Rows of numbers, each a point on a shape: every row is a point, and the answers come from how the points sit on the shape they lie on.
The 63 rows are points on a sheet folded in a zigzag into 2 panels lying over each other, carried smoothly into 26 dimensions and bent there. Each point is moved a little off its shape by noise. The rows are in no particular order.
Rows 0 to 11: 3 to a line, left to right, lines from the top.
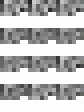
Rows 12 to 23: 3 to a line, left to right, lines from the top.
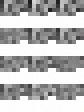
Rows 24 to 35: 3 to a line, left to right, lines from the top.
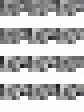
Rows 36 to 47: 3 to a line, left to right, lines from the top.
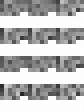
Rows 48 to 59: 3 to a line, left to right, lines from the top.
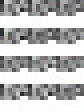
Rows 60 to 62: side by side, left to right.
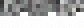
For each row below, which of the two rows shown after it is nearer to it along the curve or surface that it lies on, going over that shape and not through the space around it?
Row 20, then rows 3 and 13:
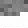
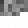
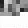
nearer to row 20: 3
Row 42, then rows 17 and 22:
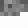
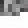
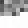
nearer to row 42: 17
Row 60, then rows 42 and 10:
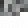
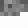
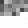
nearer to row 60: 42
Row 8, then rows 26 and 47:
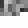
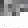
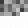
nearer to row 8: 26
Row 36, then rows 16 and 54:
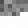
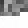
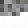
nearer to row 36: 54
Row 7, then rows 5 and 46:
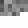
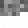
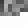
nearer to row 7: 46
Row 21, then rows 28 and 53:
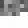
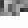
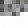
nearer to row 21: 28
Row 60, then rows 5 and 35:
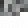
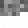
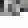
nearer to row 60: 35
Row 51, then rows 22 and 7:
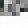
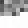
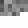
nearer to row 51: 22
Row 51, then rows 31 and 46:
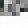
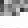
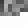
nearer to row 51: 31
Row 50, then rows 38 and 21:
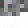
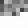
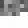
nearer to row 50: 21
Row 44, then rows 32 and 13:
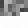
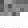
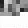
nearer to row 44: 13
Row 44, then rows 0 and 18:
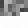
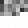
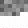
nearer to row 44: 0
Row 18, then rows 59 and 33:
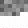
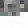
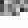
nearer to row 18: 33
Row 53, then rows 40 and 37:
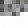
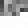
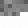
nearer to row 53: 37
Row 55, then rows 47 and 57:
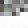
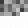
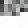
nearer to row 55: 57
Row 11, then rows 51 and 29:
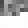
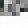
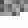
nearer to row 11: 51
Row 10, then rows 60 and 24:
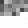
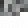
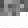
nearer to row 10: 24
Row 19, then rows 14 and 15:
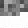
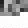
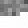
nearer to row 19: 15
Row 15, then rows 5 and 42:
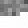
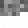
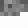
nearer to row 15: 5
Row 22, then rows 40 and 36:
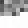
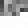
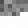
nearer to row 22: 40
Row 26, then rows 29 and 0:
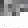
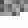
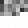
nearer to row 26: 0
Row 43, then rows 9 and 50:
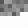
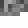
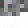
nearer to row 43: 9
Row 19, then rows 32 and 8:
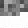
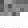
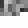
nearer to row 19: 8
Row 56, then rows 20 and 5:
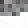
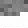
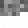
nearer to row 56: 20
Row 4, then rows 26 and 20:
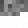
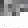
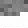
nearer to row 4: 20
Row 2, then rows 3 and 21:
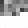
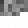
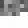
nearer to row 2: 21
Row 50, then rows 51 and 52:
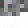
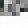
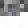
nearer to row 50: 52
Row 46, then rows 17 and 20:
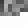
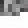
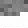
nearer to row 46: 17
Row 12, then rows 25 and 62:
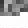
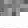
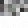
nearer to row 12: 62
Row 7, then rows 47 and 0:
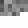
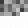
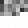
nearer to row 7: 47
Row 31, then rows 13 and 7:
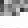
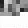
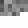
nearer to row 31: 13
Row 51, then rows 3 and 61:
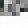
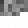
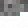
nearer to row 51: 3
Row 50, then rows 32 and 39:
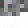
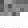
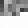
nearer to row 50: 39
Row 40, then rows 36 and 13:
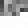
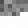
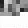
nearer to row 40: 13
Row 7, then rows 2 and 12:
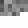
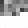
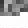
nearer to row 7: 12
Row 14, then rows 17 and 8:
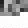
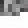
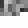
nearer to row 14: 17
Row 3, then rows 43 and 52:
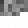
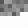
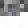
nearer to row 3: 43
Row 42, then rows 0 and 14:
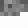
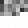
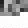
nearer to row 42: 14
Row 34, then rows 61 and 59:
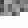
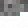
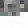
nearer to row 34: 61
